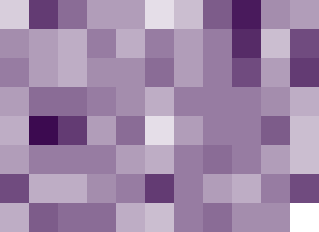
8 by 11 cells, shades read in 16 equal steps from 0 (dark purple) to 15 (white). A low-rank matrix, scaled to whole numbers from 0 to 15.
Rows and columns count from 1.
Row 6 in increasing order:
6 7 7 7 7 7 9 9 9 10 11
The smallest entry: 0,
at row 5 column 2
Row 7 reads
4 10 10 8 7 3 7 9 10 7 4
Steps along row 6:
down same same up up down down up up up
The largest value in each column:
12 10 10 9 10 13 11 9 10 11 15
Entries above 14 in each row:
0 0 0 0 0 0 0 1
